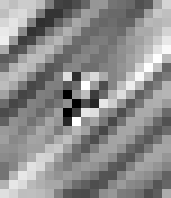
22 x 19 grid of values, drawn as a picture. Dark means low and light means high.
No overall slope runs across the table. The grain runs diagonally up to the right. The centre is the roughest part. In the centre lies a patch that is rougher than the rest.
